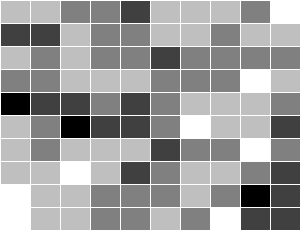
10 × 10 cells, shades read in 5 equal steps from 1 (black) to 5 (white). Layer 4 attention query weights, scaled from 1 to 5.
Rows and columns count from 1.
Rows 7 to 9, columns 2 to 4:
3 4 4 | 4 5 4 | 4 4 3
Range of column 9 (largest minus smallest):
4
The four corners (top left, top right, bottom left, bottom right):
4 5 5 2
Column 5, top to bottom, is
2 3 3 4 2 2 4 2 3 3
